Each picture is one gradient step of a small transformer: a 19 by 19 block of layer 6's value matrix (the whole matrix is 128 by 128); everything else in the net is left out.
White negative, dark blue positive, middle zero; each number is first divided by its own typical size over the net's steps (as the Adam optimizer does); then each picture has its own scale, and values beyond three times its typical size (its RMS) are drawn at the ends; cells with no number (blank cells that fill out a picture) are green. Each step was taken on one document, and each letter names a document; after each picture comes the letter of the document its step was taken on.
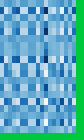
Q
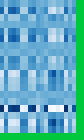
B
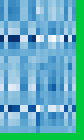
B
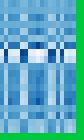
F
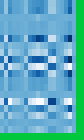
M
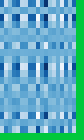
Q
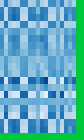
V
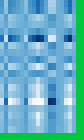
M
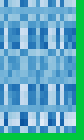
F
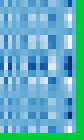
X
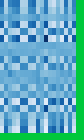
B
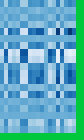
F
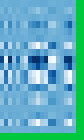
X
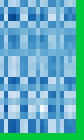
V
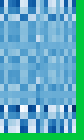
B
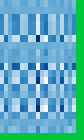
Q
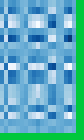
M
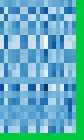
Q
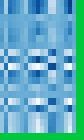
M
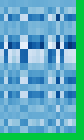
F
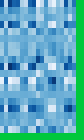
B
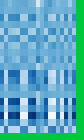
Q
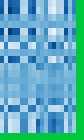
B
